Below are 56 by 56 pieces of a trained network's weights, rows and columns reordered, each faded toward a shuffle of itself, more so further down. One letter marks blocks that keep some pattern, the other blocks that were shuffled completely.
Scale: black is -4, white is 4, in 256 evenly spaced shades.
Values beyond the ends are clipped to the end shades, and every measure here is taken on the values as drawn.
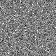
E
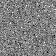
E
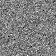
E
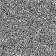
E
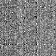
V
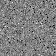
E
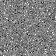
E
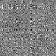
V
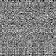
V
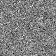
E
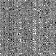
V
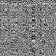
V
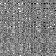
V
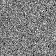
E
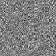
V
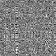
V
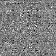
V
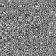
V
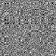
V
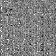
V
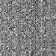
V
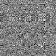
V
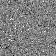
E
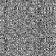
V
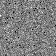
E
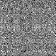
V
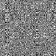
V
